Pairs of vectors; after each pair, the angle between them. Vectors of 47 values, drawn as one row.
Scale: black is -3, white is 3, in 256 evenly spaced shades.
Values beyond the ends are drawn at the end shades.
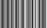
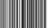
orthogonal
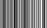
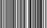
partly opposed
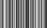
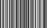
partly aligned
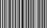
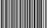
partly opposed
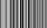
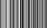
nearly parallel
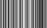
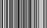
nearly opposite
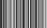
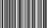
partly opposed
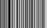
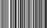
nearly opposite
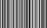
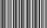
partly aligned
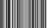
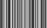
nearly parallel
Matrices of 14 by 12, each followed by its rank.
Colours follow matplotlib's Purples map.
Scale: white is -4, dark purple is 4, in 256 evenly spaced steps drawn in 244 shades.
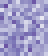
full rank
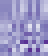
two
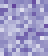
full rank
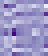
two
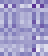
two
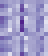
two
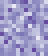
full rank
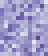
full rank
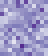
full rank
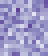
full rank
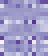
two
